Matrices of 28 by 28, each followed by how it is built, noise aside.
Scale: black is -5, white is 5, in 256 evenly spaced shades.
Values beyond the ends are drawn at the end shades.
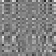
low rank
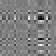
low rank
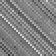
Toeplitz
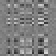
low rank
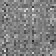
low rank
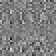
low rank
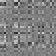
low rank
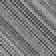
Toeplitz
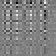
low rank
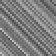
Toeplitz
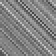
Toeplitz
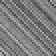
Toeplitz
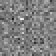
low rank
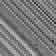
Toeplitz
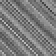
Toeplitz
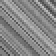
Toeplitz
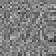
low rank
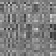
low rank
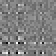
low rank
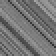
Toeplitz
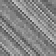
Toeplitz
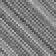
Toeplitz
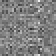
low rank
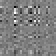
low rank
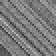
Toeplitz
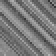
Toeplitz
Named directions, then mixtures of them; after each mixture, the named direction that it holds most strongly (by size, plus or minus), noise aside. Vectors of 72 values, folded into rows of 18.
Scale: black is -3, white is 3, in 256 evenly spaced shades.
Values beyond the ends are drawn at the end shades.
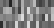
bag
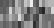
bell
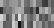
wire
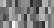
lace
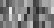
bell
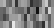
lace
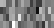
lace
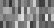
bag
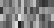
wire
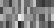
bag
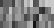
bell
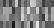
bag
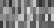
bag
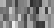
lace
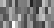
lace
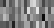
lace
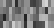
lace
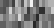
bell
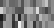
wire
